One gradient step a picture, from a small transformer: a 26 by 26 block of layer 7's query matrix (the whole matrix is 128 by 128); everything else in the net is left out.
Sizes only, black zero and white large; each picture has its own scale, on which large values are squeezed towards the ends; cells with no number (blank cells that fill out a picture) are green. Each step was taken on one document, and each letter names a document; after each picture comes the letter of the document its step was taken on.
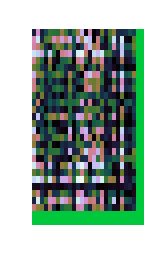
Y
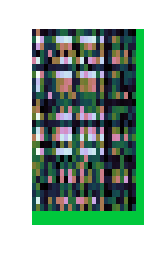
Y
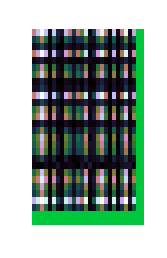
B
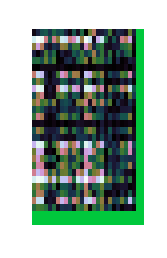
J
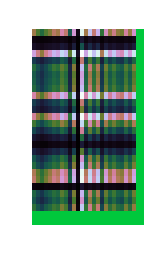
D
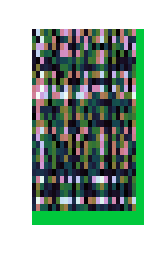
B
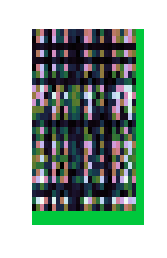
B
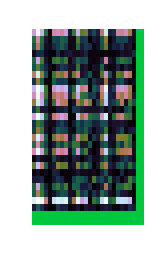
J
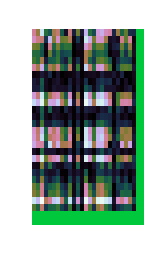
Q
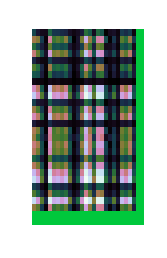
Q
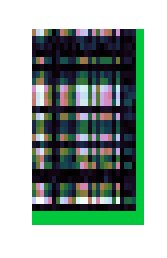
J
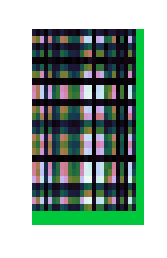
Q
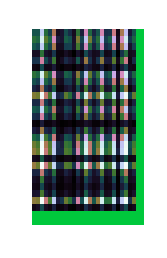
B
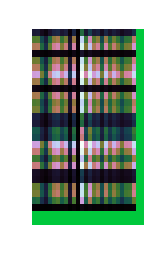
D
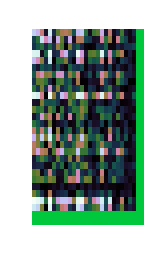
Y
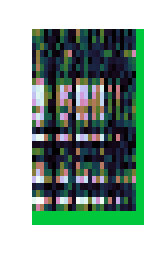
J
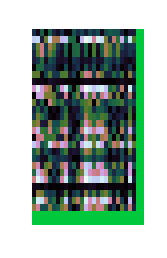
Q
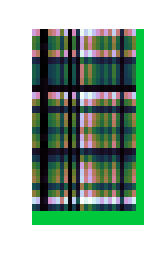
D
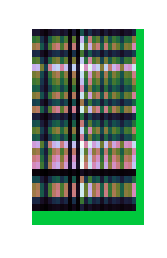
D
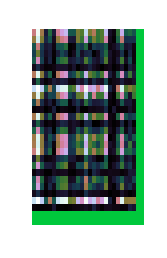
J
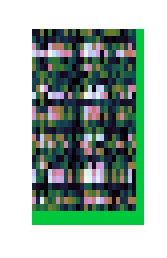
Q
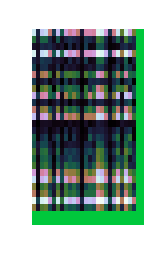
B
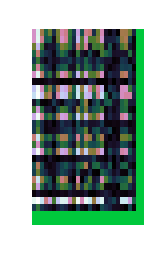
J
